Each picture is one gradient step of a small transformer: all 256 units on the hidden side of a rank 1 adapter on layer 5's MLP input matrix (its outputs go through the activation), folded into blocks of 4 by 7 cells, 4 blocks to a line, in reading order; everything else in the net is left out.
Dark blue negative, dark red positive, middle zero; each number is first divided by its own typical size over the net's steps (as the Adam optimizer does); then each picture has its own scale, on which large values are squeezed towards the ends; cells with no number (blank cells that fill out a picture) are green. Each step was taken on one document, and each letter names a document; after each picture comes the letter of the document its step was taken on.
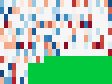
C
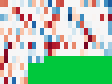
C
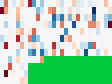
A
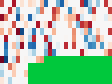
C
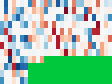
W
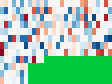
W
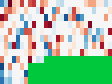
C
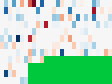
A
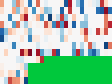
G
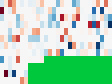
A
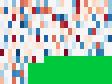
W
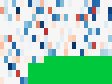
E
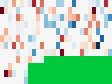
A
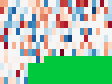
G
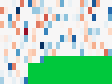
E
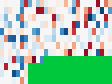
W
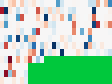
A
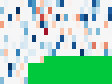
E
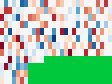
W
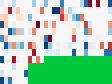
C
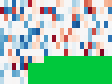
W
